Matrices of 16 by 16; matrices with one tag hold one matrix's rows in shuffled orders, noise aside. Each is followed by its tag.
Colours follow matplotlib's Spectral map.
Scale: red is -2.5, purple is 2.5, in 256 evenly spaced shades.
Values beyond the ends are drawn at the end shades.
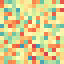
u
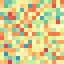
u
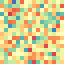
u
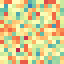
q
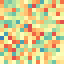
u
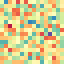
q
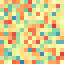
u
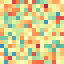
u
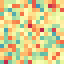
u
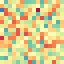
q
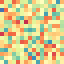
q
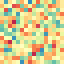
u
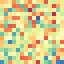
u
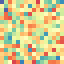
u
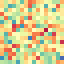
u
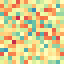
q
